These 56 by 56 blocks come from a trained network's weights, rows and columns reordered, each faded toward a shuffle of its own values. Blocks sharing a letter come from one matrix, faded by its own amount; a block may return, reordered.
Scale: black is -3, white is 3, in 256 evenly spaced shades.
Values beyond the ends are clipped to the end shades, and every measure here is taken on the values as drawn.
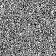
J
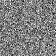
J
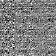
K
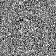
J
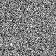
J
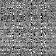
K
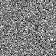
J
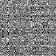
K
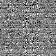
K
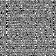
K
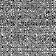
K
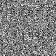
J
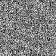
J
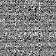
K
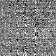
K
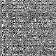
K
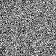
J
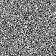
J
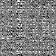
K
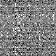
K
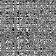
K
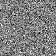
J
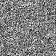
J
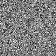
J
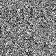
J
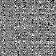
K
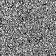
J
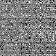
K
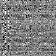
K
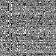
K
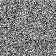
J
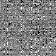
K
